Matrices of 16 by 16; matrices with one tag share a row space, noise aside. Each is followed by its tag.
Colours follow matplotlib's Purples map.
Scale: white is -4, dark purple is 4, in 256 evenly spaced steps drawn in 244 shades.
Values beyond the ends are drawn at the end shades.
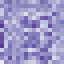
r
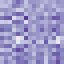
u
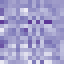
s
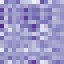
r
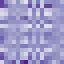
s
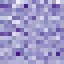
u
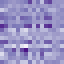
s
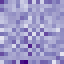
s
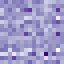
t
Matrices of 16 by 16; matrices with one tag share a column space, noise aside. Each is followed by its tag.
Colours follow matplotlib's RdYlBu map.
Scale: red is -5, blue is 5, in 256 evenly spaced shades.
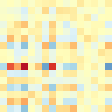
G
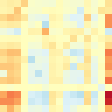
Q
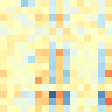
Q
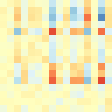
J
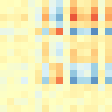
J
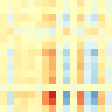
Q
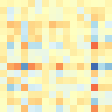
G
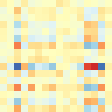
G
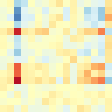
J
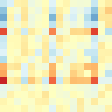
J
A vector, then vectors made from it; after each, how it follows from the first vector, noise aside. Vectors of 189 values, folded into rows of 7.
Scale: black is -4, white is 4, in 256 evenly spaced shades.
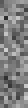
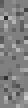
partly zeroed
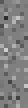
partly zeroed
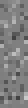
partly zeroed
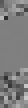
partly zeroed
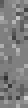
partly zeroed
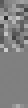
partly zeroed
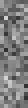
negated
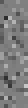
partly zeroed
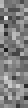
negated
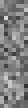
negated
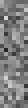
negated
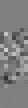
partly zeroed
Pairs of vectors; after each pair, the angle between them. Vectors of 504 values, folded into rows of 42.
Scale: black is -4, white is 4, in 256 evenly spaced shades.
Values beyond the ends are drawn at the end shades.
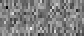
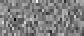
orthogonal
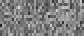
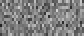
nearly parallel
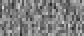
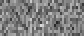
orthogonal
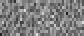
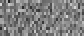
partly aligned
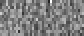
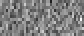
partly opposed
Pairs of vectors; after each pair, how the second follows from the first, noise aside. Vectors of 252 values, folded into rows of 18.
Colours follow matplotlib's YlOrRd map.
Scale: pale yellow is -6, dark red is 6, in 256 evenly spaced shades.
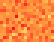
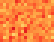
sign-scrambled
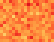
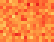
sign-scrambled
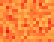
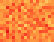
sign-scrambled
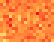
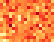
scaled up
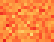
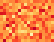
scaled up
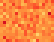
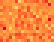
reversed
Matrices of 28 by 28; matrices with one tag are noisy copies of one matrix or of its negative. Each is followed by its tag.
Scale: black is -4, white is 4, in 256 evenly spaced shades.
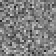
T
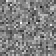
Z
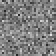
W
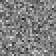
T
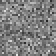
W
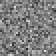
T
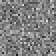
W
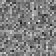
Z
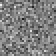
T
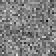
W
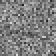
W
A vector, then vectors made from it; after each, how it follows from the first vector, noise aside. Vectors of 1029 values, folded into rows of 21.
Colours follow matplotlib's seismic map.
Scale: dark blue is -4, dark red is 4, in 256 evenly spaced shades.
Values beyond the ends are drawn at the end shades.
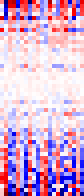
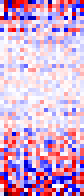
sign-scrambled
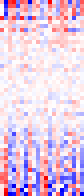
shrunk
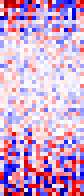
sign-scrambled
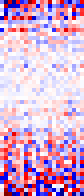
sign-scrambled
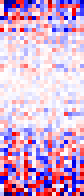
sign-scrambled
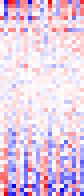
shrunk
